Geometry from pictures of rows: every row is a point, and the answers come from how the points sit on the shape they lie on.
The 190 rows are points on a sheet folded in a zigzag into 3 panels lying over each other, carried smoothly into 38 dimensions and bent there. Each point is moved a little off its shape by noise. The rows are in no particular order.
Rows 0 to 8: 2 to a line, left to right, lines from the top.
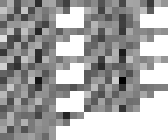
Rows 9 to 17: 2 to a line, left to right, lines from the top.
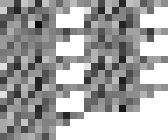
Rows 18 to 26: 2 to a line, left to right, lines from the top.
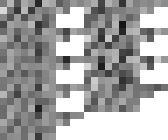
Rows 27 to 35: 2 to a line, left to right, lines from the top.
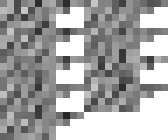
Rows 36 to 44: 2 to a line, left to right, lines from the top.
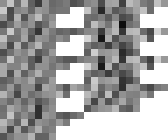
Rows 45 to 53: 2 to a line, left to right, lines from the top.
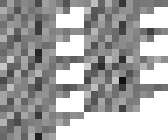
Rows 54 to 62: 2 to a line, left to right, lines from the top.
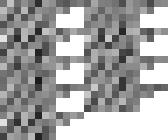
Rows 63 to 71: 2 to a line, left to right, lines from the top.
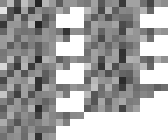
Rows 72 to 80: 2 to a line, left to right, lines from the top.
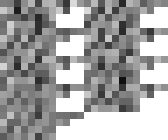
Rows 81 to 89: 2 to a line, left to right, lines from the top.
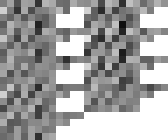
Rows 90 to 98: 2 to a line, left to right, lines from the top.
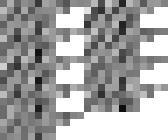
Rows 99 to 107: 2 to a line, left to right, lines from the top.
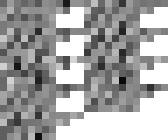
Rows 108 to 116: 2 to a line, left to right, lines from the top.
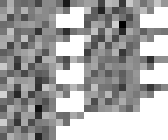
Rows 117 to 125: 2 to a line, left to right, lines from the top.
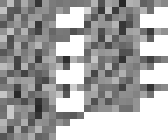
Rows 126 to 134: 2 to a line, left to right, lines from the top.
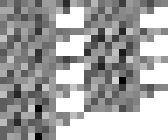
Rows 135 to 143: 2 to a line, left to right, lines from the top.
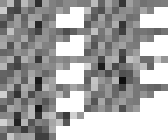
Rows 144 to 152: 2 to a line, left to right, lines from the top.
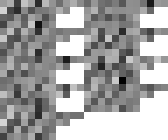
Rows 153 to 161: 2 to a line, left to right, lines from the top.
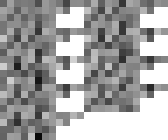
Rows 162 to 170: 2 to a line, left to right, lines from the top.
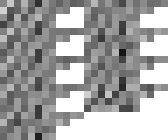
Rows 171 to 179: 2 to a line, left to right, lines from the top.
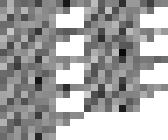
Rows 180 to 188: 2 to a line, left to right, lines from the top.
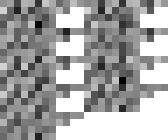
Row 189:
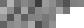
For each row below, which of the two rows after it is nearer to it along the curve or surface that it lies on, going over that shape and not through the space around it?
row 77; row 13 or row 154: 154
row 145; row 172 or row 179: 179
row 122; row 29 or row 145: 29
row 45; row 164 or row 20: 20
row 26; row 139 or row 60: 139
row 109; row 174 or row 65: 174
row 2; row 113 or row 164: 164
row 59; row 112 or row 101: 112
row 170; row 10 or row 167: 167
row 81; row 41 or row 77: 41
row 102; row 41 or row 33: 33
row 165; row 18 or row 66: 66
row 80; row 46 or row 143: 46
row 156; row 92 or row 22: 92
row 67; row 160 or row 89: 160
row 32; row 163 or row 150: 150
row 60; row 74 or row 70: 70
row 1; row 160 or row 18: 160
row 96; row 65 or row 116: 65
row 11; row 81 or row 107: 107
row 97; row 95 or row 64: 95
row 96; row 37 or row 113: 37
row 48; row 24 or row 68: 68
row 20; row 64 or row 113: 113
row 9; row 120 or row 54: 120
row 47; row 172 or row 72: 72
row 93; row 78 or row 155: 155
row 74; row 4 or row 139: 4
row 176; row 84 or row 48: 48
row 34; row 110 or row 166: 110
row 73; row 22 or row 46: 46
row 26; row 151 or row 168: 168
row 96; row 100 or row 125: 100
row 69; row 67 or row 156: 156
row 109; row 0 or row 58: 58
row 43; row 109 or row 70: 70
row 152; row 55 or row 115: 115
